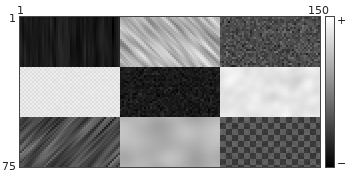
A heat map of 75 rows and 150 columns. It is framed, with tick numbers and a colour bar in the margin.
The table splits into 3 rows of 3 panels. Panel 1,1: very low, streaked downward, faint in contrast. Panel 1,2: high, slanting down to the right. Panel 1,3: low, fine-grained. Panel 2,1: very high, checkered, faint in contrast. Panel 2,2: very low, fine-grained, faint in contrast. Panel 2,3: very high, blotchy, faint in contrast. Panel 3,1: low, slanting up to the right. Panel 3,2: high, smooth, faint in contrast. Panel 3,3: low, checkered.
